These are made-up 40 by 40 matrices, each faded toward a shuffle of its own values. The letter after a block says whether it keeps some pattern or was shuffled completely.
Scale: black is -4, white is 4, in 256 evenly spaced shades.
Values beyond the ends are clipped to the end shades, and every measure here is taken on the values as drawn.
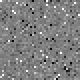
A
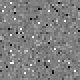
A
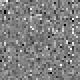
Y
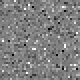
A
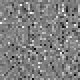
Y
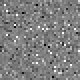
A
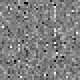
Y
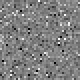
A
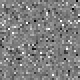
A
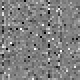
Y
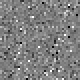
A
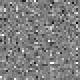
Y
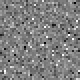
A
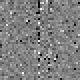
Y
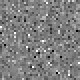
A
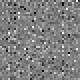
Y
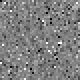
A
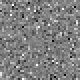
A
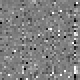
Y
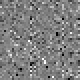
Y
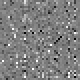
Y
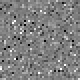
A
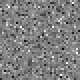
A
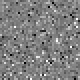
A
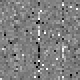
Y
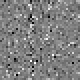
Y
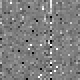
Y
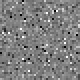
A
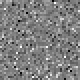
A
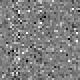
Y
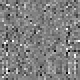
Y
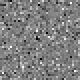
A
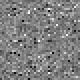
Y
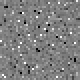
A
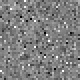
A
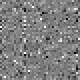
Y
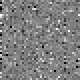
Y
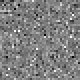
A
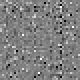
Y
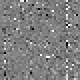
Y
